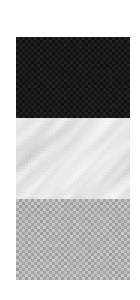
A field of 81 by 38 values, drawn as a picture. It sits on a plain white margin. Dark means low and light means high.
It is made of 3 by 1 panels. Panel 1,1: very low, checkered, faint in contrast. Panel 2,1: very high, slanting up to the right, faint in contrast. Panel 3,1: high, checkered.
